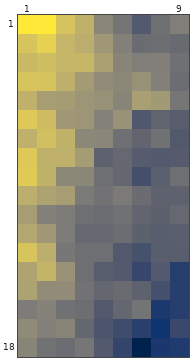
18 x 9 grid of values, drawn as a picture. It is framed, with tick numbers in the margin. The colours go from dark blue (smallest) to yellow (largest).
Stripes: none. Ninth with the lowest average: bottom right. Slope: up to the top left. Mirror symmetry: none. Ninth with the highest average: top left.
